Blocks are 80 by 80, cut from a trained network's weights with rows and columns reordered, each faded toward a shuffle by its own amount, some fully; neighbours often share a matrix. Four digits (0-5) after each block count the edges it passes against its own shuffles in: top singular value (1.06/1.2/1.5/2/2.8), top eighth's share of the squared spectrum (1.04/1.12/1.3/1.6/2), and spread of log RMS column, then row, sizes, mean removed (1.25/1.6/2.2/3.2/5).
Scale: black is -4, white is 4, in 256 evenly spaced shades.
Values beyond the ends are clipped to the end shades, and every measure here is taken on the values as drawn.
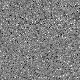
2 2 0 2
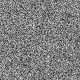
0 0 0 0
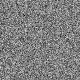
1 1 0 0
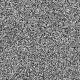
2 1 0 0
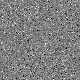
0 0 0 0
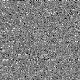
3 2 0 2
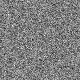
0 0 0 0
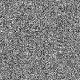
3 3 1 1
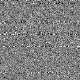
3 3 0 3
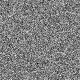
0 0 0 0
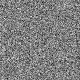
1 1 0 0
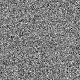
2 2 0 1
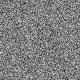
0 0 0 0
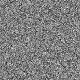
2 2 0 0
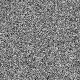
1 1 0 0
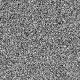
1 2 0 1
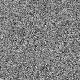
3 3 0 1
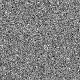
2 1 0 1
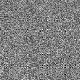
3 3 1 2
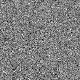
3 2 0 1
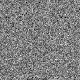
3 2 0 1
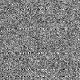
4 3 1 2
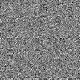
3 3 0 2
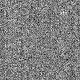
2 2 0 1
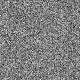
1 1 0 0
